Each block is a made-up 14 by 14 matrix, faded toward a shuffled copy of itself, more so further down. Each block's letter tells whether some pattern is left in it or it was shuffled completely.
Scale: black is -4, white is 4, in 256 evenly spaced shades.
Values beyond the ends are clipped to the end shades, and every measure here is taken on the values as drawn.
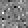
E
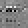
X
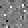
E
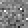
E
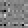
X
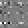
X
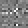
X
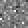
E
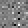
X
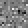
E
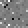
E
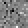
E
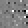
X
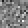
E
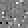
E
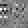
X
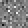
E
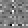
X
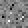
E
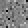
E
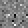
E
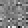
X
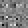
X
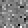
E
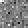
E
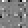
X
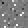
E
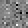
X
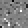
E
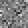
E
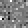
E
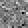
E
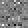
X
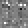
X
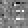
X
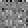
X
